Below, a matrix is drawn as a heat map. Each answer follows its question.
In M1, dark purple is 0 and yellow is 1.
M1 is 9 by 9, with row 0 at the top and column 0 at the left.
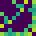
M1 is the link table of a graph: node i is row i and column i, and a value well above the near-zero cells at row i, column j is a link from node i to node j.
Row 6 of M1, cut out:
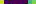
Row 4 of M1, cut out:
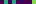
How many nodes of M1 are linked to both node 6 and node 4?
1
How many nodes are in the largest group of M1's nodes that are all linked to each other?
3
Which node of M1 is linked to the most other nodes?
node 8
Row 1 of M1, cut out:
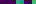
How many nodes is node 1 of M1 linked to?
3
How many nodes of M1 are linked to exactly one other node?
0
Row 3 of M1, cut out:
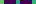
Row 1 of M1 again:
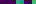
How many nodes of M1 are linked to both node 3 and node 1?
2
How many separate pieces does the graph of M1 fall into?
1
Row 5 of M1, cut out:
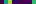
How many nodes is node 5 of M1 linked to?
3
